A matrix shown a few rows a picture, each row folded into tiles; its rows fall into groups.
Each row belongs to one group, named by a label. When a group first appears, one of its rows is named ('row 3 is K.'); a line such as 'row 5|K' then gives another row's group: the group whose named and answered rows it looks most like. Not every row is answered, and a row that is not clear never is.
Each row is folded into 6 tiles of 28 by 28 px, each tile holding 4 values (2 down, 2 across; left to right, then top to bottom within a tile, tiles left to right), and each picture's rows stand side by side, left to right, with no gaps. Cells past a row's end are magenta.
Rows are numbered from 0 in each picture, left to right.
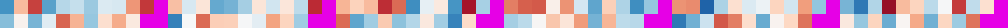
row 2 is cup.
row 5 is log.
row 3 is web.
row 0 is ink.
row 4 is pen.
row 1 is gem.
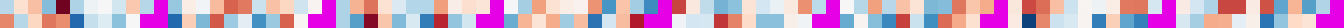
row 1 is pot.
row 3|pot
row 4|pen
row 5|ink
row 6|web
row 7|pot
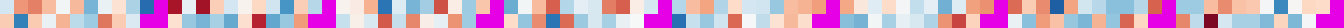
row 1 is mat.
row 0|web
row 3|log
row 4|ink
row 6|gem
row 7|log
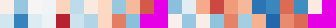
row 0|ink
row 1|log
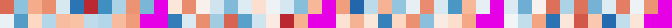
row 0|mat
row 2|mat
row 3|log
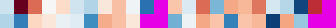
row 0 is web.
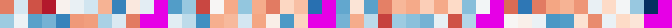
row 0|mat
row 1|cup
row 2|pot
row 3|mat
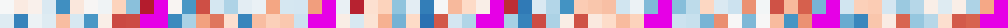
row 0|ink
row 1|gem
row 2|web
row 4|cup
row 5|ink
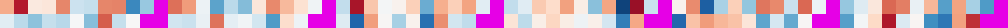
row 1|pen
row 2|web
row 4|pen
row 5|pot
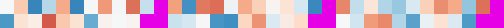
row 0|pen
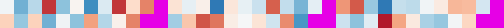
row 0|log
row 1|gem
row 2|pen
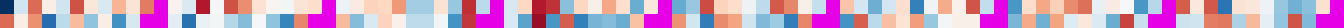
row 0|log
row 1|cup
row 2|cup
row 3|log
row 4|cup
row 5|pen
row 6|pot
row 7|gem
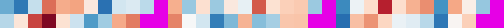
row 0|pot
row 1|mat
